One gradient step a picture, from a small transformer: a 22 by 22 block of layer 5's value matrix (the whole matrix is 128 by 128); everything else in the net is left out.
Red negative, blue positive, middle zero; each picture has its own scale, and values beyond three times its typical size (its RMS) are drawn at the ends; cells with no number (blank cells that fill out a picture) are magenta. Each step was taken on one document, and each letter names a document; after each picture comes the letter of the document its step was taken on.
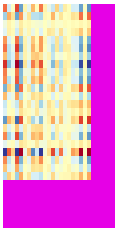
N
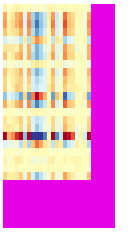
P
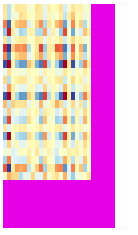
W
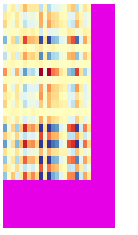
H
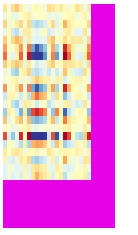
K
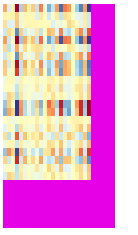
N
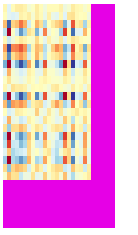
W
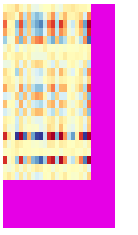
P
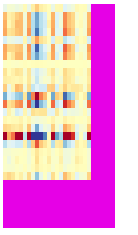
P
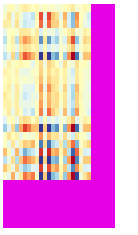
H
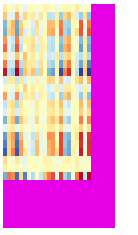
N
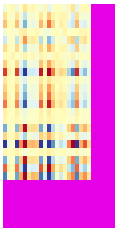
H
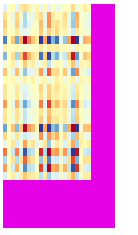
H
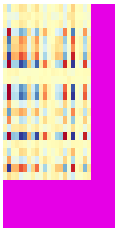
W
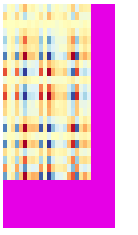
H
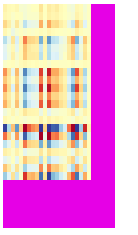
H
